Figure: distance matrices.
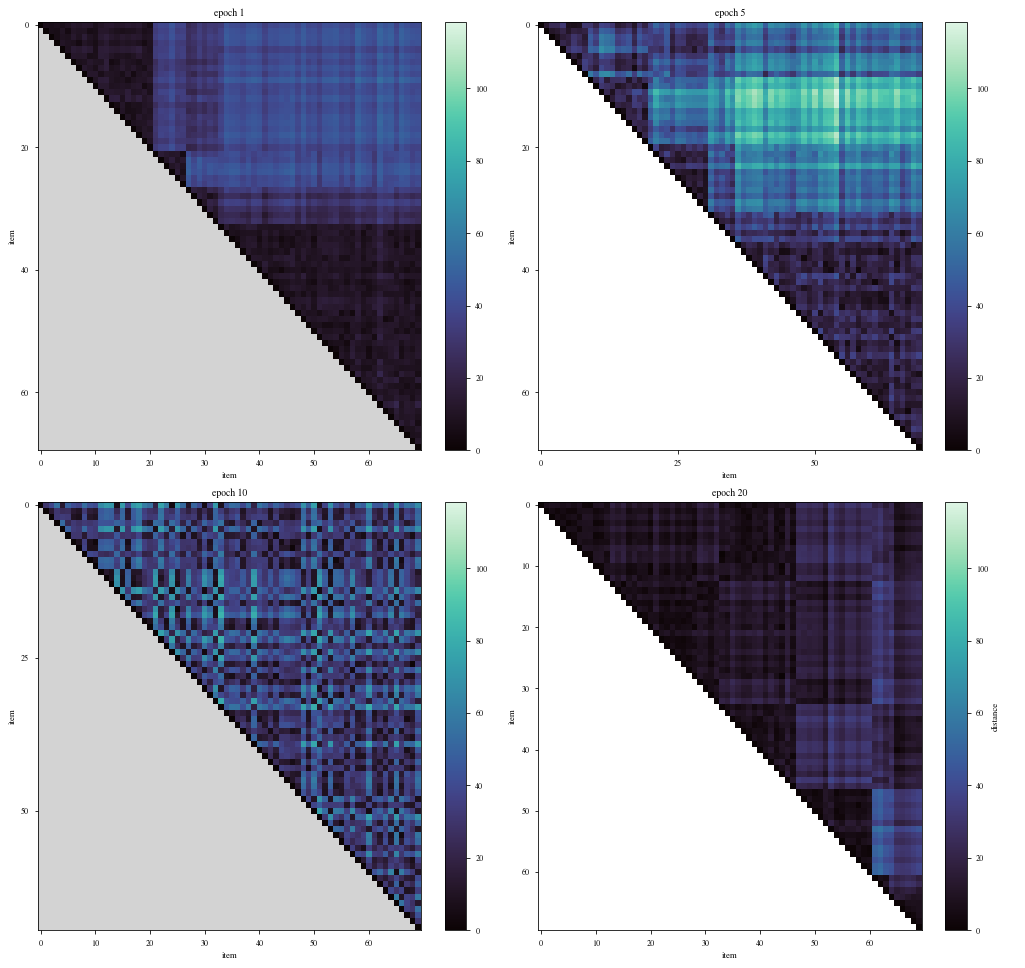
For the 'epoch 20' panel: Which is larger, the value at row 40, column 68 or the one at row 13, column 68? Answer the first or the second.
the second
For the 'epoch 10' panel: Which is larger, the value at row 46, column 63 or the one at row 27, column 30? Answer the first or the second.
the first
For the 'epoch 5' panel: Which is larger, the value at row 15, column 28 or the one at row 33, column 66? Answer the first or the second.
the first
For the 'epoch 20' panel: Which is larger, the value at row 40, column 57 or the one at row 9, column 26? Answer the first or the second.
the first
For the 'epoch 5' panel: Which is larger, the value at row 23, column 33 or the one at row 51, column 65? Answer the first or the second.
the first
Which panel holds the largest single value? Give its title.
epoch 5
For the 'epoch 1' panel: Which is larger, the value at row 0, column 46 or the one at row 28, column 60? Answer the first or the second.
the first
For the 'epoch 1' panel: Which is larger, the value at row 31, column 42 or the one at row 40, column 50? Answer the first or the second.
the first
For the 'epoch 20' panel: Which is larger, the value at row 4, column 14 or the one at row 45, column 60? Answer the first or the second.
the second
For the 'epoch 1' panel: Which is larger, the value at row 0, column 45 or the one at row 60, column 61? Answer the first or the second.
the first
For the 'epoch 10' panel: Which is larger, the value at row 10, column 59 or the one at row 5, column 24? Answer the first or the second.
the second
